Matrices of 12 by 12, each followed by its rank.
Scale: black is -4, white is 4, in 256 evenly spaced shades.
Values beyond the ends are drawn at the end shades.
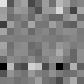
two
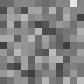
full rank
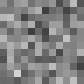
full rank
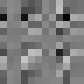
two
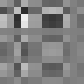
one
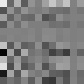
two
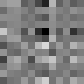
two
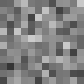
full rank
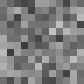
full rank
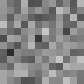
full rank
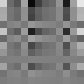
one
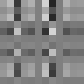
one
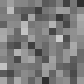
full rank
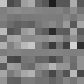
two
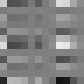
one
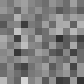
two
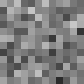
full rank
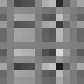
one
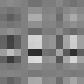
one
